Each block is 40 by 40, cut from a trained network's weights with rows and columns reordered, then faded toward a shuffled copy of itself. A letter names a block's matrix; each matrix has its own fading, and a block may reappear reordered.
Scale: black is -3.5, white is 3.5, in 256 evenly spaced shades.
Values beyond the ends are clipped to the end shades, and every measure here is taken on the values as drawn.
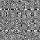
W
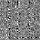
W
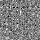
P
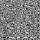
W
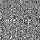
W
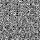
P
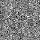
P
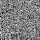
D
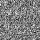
D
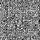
P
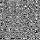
W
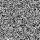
D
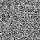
D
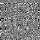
W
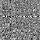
W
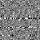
W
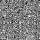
P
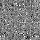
P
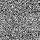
D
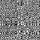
W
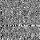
W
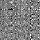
W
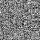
D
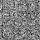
P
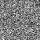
D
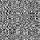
W
